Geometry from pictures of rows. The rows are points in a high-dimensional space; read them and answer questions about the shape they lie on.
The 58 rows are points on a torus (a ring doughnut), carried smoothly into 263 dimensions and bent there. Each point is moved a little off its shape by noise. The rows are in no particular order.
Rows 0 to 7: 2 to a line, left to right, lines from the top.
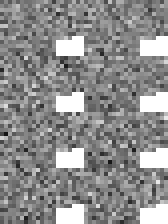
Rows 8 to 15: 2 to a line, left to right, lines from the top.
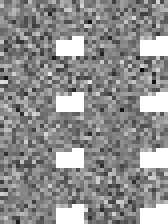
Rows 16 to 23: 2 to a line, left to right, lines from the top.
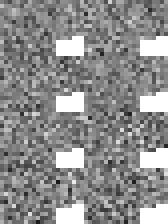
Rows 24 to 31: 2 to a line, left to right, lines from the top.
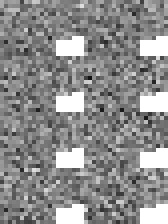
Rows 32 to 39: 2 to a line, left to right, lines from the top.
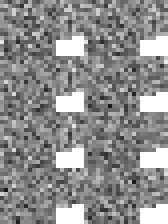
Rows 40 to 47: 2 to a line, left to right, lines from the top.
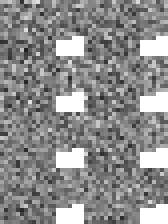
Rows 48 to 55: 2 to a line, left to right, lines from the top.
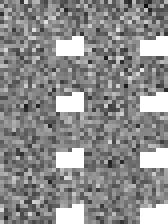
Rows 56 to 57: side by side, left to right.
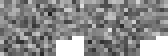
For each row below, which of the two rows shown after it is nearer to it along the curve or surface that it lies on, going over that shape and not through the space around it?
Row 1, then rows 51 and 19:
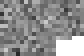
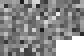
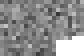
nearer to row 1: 51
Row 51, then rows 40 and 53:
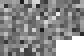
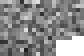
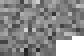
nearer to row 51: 40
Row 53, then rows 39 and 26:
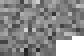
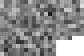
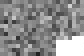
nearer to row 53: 39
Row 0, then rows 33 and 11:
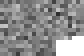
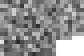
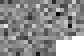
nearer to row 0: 11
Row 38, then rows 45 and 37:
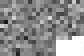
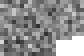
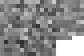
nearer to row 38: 45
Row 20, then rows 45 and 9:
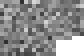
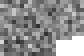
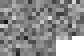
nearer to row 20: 9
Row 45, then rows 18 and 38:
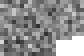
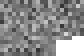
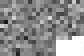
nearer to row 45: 38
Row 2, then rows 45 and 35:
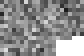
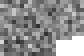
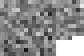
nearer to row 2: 35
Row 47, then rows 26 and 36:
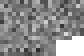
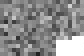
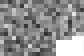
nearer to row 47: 26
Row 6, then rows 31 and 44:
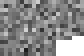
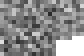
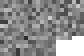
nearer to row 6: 44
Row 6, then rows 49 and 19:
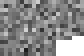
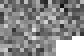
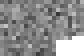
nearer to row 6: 49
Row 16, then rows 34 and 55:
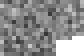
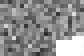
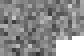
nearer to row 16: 34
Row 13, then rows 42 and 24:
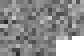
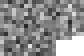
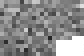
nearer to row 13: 42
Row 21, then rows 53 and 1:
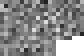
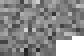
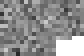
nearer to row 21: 53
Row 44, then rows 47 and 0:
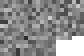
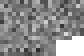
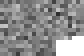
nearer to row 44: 47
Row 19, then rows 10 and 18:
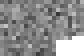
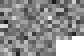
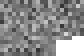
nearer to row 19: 10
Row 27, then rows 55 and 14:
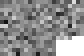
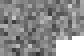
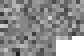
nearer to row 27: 55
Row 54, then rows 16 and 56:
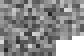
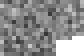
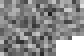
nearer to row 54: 56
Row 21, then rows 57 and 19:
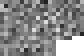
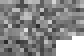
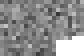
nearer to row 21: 57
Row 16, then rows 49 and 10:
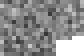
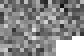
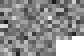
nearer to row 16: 10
